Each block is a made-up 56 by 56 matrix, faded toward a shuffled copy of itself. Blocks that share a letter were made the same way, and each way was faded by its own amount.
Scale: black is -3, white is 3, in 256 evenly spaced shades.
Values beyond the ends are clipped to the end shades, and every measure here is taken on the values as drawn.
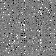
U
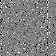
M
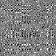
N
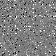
U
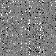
M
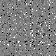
M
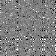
N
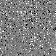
M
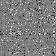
U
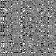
N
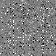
M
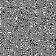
M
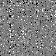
M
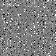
M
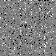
M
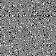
M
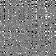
N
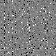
M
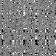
N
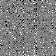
M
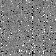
M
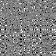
N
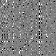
N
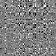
N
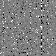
M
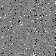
U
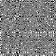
N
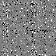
M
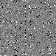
M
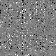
M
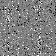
M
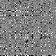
N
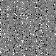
M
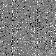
M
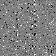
U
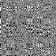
N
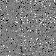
U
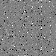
U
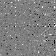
U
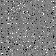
U
